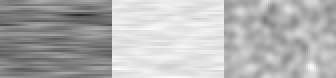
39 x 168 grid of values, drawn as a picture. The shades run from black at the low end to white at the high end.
The table splits into one row of 3 panels. Panel 1,1: middling, streaked across. Panel 1,2: very high, streaked across, faint in contrast. Panel 1,3: high, blotchy.
